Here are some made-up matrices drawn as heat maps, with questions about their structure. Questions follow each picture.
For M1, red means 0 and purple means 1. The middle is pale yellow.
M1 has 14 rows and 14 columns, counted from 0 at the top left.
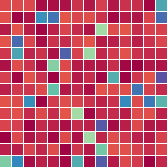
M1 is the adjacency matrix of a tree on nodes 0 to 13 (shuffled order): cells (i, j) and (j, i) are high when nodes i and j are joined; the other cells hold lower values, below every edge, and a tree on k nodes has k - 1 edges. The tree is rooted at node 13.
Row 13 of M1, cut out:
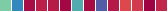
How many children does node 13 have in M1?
4
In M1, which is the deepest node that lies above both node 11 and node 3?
1
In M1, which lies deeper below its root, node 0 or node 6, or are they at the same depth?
the same depth
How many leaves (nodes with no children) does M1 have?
8
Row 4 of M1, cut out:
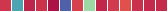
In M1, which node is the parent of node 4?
1
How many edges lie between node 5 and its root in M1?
3
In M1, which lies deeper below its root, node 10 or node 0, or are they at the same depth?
node 10
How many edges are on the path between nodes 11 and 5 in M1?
3
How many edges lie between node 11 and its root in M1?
4
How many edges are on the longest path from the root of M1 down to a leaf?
4
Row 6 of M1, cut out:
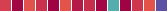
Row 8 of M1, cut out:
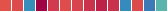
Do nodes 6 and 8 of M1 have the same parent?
yes
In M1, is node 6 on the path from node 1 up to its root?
no
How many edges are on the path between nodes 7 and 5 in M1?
2
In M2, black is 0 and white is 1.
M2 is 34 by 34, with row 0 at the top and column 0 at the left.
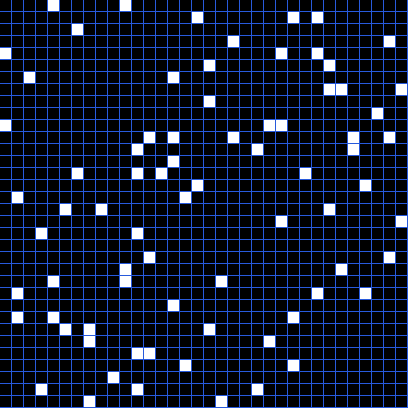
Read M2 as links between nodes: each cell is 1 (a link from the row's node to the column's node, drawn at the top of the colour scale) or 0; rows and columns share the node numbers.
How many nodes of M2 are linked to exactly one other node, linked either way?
6
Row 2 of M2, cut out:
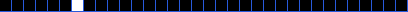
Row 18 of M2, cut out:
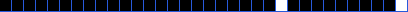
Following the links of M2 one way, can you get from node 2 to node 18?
no
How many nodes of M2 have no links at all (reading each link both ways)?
1
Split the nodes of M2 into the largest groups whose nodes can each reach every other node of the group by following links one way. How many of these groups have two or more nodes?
3
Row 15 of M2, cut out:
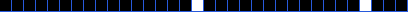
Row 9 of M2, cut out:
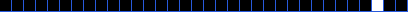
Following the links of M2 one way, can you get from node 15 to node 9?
no
